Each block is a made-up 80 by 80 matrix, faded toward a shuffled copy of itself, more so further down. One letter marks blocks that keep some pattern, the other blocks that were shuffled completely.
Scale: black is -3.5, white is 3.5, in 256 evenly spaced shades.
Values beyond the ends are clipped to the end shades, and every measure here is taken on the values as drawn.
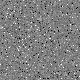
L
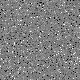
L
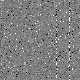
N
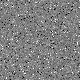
L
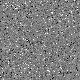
L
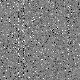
N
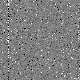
N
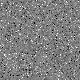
L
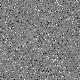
L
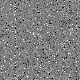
N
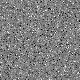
L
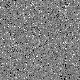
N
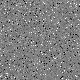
L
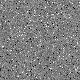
L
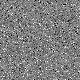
L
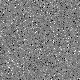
L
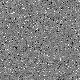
L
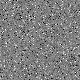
L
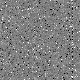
N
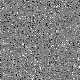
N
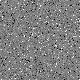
L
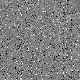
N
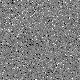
L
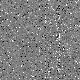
N
